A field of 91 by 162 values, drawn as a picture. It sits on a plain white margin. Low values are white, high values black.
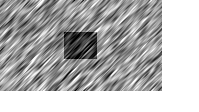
Ninth with the highest average: centre. Mirror symmetry: none. Slope: none. Grain: diagonal, up to the right. Odd patch: higher, in the centre.
